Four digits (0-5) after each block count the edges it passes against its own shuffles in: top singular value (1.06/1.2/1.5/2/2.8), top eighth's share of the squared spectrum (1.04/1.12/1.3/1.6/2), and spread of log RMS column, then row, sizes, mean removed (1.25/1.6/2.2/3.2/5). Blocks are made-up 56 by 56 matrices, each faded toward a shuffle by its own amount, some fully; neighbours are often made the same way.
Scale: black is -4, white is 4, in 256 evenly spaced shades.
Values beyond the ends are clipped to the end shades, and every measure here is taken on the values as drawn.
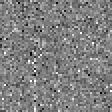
1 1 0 0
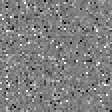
1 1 0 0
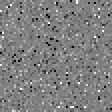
0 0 0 0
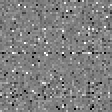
2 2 1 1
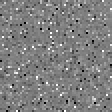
0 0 0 0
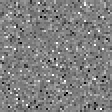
0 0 0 0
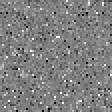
0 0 0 0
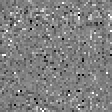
1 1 1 1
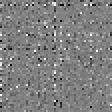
3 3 2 2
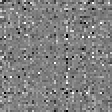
2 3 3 2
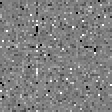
2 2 0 0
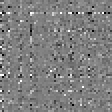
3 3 2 2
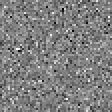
1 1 0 0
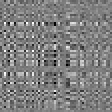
5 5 4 4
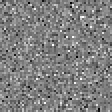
2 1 0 0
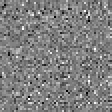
3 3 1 1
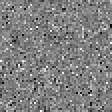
1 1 0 0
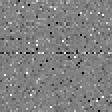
3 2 0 0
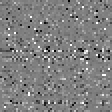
4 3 1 2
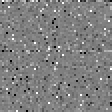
3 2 0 1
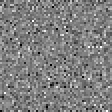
3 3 1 1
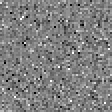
2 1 0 0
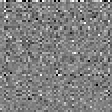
4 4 2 3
